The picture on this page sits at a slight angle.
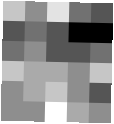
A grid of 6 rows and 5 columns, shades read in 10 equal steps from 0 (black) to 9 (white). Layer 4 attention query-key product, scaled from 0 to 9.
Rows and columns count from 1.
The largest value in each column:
7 6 9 6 7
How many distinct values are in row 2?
3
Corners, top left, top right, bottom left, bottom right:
7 3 5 5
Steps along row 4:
down same down up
